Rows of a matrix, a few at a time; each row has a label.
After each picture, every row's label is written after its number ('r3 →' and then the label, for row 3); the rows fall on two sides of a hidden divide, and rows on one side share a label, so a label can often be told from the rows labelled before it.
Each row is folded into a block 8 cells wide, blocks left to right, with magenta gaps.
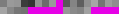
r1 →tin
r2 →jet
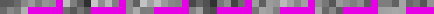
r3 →jet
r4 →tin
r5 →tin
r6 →tin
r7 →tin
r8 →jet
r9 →jet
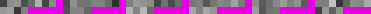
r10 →tin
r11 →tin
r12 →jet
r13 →jet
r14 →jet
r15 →tin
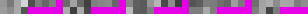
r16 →jet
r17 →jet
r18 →jet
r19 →jet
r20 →tin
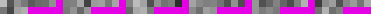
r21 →jet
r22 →tin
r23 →tin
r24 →jet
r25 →jet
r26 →tin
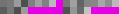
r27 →tin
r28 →tin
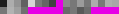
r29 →tin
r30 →tin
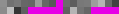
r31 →tin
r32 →tin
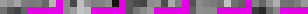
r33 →tin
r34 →jet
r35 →jet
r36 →tin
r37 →jet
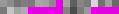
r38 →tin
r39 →jet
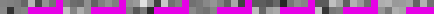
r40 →jet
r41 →jet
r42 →tin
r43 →jet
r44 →jet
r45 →jet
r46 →jet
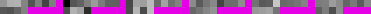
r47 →tin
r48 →tin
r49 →tin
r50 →jet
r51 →jet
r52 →tin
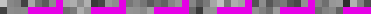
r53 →tin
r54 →jet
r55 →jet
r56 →jet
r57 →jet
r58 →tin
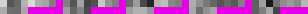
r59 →jet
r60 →tin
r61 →tin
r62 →jet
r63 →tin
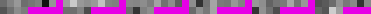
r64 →tin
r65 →tin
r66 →jet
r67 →jet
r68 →tin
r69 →jet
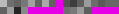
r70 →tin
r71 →jet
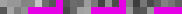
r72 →tin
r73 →jet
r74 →jet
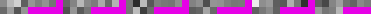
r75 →tin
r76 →tin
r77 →tin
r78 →jet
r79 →tin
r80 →jet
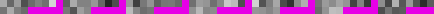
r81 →tin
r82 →jet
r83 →jet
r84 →tin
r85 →jet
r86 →jet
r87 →tin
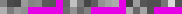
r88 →jet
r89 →tin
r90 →jet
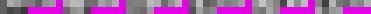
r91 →tin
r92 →tin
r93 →jet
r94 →tin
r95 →tin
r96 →jet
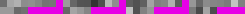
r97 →tin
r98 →jet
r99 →jet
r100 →jet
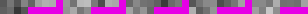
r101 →tin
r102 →jet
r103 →jet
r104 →jet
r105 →jet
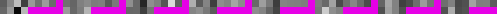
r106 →tin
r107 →jet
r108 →jet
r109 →tin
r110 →tin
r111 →tin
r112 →tin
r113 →tin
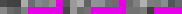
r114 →jet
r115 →tin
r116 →tin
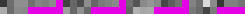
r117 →jet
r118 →jet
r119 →jet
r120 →tin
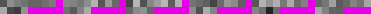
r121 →jet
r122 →jet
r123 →tin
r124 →jet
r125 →tin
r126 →tin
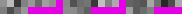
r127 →jet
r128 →tin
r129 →jet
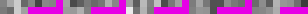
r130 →jet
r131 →jet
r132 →jet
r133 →tin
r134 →jet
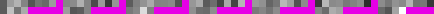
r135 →tin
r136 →tin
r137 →jet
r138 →tin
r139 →tin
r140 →jet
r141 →jet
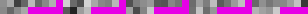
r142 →jet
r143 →jet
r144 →jet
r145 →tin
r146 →jet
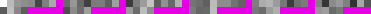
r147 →tin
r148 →tin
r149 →jet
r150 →jet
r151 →jet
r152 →jet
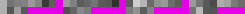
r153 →jet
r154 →jet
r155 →tin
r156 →tin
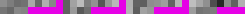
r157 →jet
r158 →tin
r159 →jet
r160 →tin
